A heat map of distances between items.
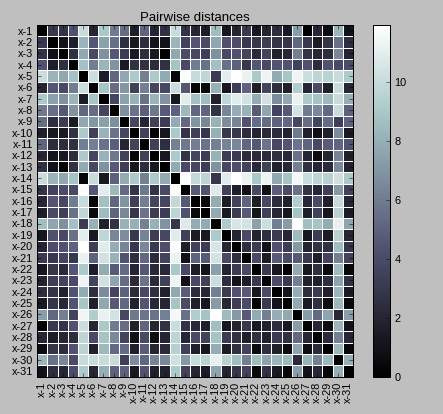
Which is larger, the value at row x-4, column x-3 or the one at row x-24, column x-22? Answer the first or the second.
the first
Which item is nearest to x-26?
x-30
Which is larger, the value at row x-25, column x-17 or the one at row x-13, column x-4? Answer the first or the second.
the second
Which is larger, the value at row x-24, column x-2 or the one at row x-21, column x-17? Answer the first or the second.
the second
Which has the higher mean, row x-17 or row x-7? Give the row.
x-7
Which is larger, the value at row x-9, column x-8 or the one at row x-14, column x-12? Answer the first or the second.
the second
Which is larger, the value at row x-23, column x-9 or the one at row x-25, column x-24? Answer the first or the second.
the first
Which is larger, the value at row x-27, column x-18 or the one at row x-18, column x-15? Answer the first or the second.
the second
